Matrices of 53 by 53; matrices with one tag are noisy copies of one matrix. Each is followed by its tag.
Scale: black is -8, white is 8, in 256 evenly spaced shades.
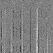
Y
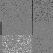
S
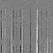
Y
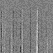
Y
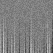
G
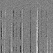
Y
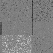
S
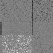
S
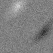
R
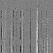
Y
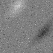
R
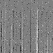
Y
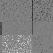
S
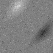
R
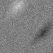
R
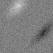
R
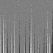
G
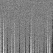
G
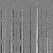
Y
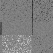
S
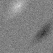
R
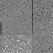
S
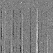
Y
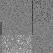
S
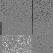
S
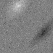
R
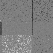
S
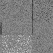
S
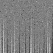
G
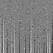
G
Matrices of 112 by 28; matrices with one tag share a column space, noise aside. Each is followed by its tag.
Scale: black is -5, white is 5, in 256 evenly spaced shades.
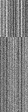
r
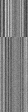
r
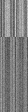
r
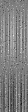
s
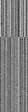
r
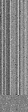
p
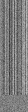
p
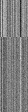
r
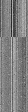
r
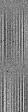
s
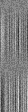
s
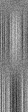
s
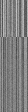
r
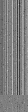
p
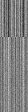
r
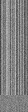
p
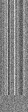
p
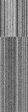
r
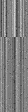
r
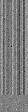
p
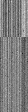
r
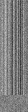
p
